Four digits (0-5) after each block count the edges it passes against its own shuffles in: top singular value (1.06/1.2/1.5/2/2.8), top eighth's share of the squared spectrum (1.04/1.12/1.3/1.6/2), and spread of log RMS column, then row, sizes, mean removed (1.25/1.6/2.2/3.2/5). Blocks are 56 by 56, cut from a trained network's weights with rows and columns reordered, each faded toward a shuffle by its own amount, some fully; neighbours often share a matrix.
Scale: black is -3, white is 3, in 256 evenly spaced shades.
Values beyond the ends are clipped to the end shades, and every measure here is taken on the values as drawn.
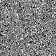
0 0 1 0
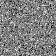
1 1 0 0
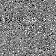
2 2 0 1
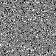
1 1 0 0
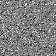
2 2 1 1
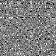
2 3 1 1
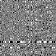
3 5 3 2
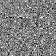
2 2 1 1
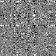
3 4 2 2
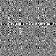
3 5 3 2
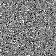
0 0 0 0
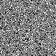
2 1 0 0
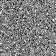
0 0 0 0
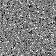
0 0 0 0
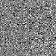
3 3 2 2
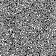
0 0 0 0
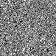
0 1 0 0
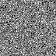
2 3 1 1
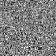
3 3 0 2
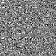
3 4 1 3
